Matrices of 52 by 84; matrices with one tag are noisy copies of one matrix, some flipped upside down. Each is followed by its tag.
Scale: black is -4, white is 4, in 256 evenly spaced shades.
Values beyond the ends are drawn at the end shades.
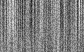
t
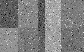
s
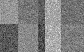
s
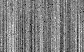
t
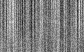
t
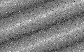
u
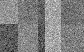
s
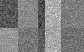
s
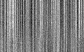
t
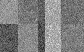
s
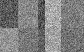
s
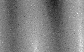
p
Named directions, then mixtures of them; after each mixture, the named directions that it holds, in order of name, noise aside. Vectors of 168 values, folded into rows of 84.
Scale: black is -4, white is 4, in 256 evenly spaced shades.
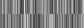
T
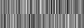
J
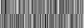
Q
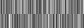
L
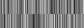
J, T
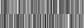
J, Q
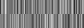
Q, T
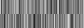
J, Q, T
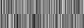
J, L, T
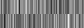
J, Q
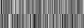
L, Q, T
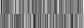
L, Q, T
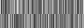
L, Q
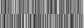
Q, T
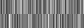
L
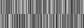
L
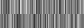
J, L, Q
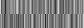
Q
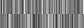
L, T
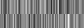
J, Q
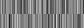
L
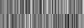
J, L, T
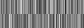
L, T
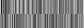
L, Q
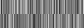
J, L, Q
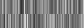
T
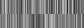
J, Q, T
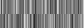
Q, T
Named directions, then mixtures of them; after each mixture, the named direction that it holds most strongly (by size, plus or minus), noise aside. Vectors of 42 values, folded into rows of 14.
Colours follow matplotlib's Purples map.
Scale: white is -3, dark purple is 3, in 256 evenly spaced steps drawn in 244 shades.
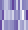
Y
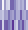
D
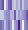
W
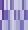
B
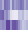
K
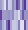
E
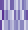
B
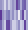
E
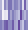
B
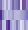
E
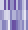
B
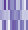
E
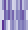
Y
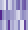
E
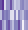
W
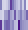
D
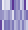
D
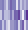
Y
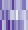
K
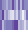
Y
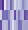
B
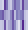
W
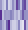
E
